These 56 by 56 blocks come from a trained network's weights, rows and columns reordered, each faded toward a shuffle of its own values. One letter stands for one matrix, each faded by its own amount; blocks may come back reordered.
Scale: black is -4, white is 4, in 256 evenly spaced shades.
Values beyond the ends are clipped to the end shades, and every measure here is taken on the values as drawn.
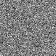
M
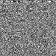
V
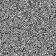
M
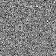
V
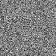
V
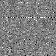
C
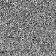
V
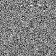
V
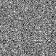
V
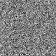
V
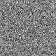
M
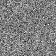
M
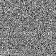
M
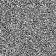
M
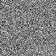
V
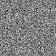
V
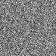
M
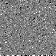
C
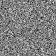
M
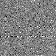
C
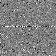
C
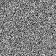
M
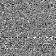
C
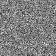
M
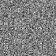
V
